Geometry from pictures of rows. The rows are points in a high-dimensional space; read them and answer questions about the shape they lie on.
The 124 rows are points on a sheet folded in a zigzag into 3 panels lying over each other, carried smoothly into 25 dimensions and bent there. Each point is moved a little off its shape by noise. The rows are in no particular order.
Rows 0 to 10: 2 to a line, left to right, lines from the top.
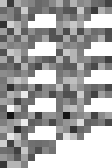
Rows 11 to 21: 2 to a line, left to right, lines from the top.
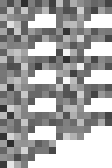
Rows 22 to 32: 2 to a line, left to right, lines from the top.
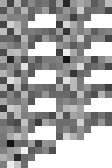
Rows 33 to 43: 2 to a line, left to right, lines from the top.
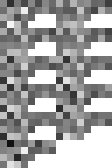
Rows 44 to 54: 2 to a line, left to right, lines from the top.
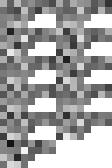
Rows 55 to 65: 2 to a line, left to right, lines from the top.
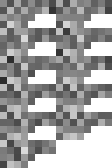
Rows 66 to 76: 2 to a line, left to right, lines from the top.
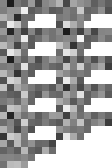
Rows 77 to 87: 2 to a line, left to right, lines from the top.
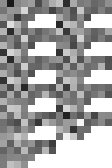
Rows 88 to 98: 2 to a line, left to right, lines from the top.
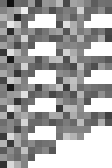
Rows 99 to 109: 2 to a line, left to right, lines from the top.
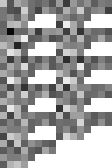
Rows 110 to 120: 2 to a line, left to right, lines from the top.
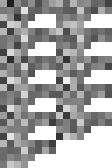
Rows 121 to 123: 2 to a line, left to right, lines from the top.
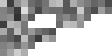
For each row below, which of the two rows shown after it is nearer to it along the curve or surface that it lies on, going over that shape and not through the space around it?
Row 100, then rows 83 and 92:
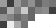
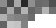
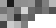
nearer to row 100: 92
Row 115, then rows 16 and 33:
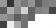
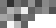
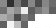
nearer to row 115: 16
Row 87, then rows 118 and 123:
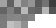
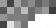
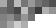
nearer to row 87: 118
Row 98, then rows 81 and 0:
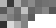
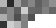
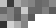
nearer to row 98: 0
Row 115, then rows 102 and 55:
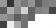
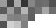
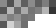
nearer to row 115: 55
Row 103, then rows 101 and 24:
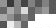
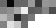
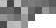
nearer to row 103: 101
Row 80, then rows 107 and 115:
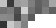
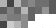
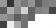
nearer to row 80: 107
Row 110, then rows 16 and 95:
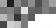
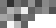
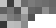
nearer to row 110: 95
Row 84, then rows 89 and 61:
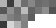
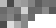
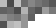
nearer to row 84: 61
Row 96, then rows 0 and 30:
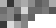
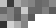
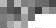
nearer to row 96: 0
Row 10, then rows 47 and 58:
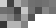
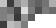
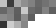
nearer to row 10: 47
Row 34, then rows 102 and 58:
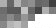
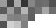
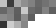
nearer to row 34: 58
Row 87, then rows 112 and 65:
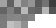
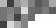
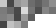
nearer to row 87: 112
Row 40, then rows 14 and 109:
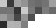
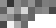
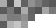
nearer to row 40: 109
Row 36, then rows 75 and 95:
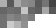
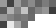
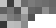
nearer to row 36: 75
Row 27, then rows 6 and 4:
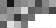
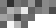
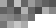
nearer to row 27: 6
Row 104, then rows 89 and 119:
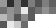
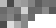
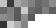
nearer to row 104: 119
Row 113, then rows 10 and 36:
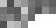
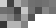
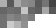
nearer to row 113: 10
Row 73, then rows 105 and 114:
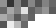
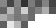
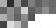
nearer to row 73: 105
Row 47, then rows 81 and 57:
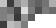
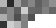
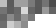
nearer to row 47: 81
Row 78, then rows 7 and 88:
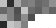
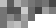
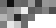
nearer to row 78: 7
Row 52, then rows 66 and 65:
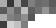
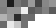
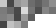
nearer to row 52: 65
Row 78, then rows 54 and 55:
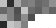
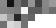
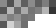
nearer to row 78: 54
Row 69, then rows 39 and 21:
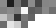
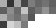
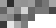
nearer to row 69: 39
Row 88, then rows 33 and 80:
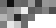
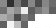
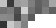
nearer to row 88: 33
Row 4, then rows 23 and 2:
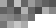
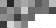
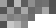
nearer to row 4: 2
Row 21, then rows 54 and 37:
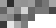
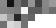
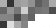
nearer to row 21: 37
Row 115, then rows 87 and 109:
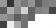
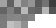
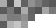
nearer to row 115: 87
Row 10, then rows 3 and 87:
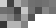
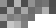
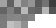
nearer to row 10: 3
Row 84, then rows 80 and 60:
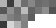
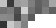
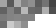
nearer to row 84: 80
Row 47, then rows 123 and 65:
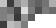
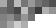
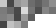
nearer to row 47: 65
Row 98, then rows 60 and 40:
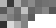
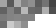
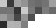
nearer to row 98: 40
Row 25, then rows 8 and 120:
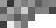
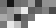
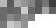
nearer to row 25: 8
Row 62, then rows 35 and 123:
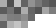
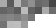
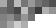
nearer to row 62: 123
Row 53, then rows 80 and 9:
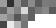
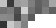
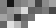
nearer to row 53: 80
